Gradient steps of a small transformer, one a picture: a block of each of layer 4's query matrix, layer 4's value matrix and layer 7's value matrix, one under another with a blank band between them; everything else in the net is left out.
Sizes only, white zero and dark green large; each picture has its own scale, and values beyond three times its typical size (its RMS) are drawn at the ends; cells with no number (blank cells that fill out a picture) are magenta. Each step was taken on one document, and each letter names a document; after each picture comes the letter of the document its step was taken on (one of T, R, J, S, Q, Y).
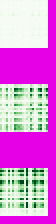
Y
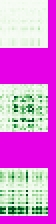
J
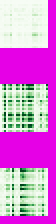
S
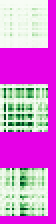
S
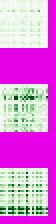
J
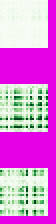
Y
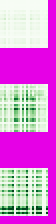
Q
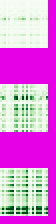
Q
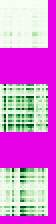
S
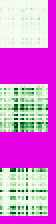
J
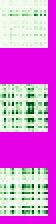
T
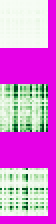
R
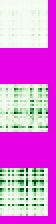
Y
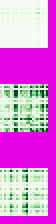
R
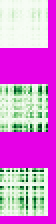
Y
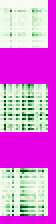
S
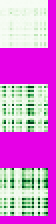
T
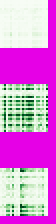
S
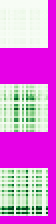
Q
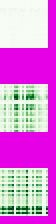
Q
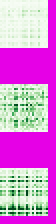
J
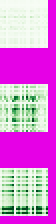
Q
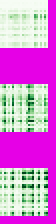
T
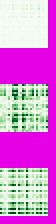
J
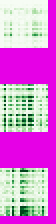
S
